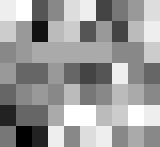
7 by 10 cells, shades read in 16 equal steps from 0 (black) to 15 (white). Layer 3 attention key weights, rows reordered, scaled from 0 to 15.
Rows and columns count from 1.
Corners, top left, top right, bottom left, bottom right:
14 13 7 8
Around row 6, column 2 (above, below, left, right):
8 0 2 6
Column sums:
58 53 39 70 75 68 61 64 71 75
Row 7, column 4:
14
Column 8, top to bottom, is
7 4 8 14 11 12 8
